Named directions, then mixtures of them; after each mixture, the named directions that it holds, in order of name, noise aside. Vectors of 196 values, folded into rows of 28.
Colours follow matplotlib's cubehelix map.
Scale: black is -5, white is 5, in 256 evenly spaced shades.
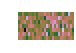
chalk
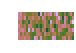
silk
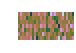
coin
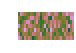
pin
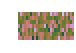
coin, pin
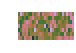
coin, pin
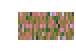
coin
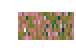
chalk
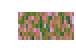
pin, silk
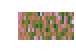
silk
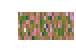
chalk, pin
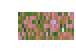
chalk, pin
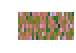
coin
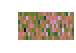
chalk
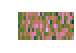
silk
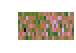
chalk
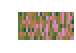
chalk, silk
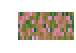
coin, pin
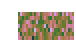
coin, pin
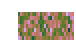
pin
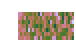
silk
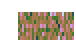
coin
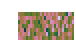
chalk, silk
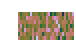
coin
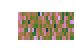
pin, silk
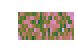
chalk, pin
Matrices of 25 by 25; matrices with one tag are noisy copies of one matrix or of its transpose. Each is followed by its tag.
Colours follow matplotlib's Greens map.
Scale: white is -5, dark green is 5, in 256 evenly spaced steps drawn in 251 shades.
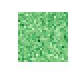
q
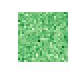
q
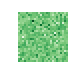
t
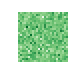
t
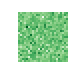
t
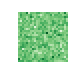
q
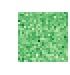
q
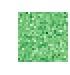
q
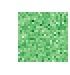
t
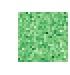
q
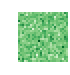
q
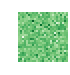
t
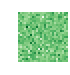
t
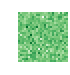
t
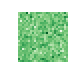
q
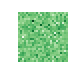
t
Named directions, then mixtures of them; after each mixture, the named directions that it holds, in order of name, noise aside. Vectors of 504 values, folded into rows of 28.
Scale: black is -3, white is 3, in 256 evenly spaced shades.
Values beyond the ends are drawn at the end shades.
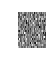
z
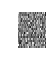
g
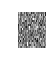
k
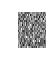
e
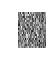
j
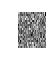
g, k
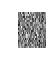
j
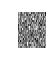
k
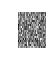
j, k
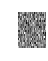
z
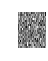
k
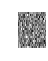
e, j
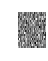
z
